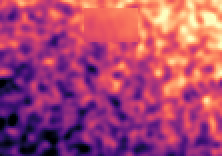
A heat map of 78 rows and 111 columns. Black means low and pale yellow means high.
On average the colour sits 50% of the way up the scale. The bottom left is the ninth with the lowest average. The texture is blotchy. An odd patch, calmer than its surroundings, sits in the top middle. No lone cell stands out from its neighbours. The top right is the ninth with the highest average. Values rise toward the top right. The halves do not mirror each other.
